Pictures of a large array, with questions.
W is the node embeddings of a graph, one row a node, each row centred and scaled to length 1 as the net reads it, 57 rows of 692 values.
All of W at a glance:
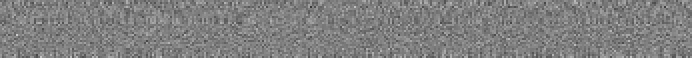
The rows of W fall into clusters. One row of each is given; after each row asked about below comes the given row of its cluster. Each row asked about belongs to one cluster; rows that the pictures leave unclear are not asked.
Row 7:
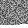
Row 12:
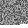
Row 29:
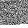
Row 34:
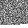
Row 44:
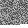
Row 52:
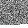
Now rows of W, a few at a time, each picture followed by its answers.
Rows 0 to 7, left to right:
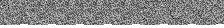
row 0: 34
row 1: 44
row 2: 44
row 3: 44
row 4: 44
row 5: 29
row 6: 7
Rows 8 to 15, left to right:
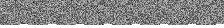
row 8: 52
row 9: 29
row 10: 52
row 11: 12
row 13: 52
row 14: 34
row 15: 12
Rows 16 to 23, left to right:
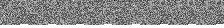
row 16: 34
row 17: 52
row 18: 34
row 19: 29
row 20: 29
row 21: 34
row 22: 34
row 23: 34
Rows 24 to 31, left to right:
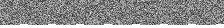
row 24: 44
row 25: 29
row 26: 52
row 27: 12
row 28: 34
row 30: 29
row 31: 7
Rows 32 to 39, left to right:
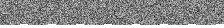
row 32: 52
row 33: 29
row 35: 34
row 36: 7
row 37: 12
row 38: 52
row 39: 29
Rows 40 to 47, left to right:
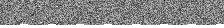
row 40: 12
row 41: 7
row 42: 34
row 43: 29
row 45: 34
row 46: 29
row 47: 7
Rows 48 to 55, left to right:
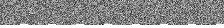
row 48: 12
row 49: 52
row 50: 29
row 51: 12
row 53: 12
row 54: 44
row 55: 12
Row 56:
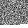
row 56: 12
